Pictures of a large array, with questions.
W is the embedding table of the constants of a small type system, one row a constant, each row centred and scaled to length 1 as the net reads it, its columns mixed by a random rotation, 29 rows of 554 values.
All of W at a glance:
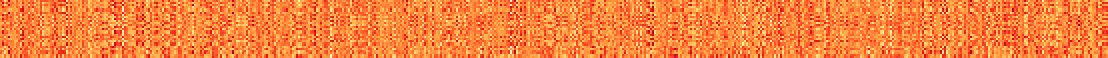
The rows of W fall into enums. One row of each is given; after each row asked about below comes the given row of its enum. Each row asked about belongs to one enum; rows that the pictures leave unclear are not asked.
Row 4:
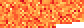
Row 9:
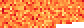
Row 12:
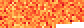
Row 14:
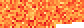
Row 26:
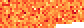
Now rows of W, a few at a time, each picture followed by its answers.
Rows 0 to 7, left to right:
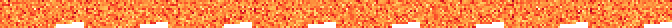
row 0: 26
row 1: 9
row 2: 26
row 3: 9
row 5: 4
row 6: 26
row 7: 9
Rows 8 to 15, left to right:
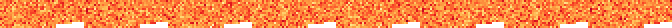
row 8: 12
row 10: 12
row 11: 14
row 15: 9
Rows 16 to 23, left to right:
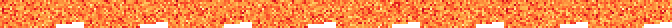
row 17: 4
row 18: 26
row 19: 4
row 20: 12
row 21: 9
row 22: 9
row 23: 26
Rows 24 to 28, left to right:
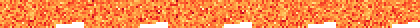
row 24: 14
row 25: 26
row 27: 14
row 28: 14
